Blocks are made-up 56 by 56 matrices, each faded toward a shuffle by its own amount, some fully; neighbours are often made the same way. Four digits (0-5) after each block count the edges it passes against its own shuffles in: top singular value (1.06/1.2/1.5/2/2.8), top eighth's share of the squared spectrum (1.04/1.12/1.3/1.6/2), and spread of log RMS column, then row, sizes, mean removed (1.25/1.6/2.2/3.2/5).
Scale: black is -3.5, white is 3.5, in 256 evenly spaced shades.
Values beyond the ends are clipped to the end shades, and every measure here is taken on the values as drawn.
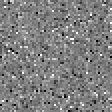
1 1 0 0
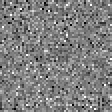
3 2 0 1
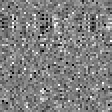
4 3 1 2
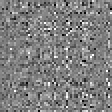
4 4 3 2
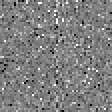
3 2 1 0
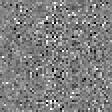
4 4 2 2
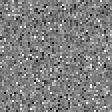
2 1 0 0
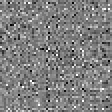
4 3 2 2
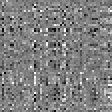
4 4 3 3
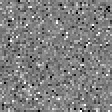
0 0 0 0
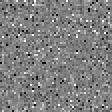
2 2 0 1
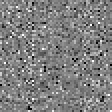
3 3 2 1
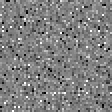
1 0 0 0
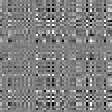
5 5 4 4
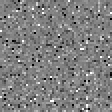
2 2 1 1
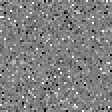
1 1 0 0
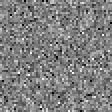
0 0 0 0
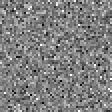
1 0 0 0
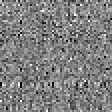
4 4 2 2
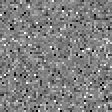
0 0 0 0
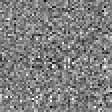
3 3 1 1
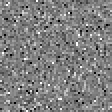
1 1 0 0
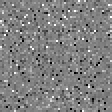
2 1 0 0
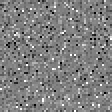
1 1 0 0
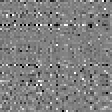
4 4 2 3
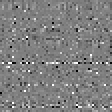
4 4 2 2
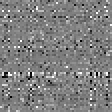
4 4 2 3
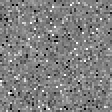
2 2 0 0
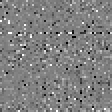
3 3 1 1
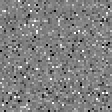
2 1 0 0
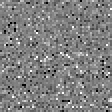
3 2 1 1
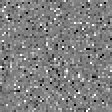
1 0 0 0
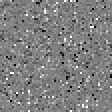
0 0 0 0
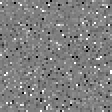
1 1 0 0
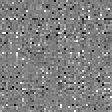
4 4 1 2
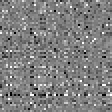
4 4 1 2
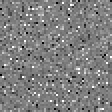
1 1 0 0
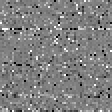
3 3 0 2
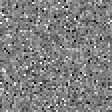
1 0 0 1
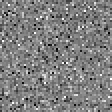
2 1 0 0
